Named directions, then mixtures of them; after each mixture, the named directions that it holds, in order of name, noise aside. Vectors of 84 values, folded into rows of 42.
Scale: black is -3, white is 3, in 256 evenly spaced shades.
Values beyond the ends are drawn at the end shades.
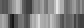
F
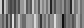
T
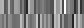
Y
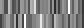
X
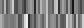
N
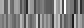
Y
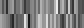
F, N, X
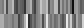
N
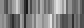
F, Y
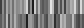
N, T, Y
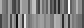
T, X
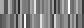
X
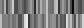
N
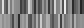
N, T, Y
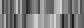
F, T, Y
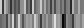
T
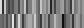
T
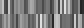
X, Y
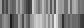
F, T, X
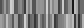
N, T, Y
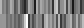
N, Y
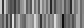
T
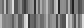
N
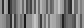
F, T, X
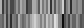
F, T, X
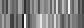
F, N, X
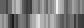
F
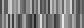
T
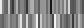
T, X, Y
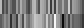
F, T, X
